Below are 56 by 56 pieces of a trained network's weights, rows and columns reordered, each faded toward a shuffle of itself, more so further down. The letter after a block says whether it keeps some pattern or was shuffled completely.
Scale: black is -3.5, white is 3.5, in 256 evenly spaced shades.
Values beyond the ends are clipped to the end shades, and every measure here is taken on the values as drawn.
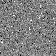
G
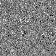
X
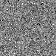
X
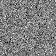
G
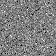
G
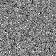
G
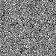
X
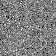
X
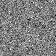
G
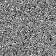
G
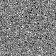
G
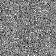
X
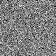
G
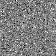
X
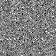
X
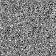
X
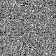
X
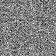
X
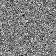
G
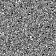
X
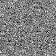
X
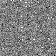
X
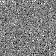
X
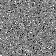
G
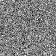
X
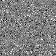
X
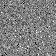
G
